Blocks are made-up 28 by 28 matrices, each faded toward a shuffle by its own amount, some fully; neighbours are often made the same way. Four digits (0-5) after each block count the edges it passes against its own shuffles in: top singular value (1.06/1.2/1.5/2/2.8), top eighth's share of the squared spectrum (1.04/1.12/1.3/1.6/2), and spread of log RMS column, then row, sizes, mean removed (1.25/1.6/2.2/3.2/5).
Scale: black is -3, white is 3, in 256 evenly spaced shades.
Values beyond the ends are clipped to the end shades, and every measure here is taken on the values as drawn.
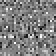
2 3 0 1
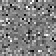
2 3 0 2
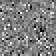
2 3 1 1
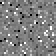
0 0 0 0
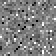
0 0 0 0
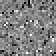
0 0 0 0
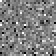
1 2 0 0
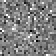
2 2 0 0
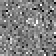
0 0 0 0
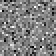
1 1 0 0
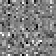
3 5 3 1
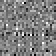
3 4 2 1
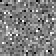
0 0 0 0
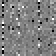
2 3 2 0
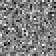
1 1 0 0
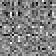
3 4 1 2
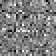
3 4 1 2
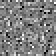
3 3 1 1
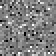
1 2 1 1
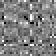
4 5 2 2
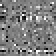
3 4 2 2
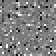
0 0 0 0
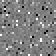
1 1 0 0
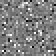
1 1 0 0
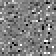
2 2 0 0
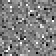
0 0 0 0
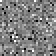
1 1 0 0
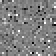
0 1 0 0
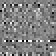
4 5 1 3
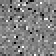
0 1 0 1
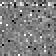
2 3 0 1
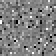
2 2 0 0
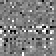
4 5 1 2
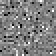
1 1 0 0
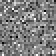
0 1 0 0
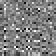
3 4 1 2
